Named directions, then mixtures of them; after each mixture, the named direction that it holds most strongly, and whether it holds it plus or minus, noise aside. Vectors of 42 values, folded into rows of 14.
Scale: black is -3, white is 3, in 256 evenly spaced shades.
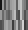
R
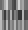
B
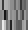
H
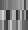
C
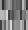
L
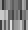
L, plus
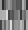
L, plus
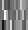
H, minus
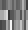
L, plus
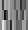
H, plus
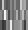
H, minus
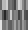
B, plus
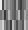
R, minus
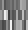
H, minus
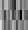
B, plus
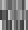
L, minus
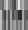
B, plus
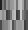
R, plus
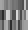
C, minus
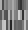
H, plus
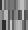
H, minus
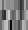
C, minus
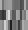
C, minus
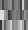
L, plus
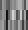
C, plus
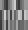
B, minus
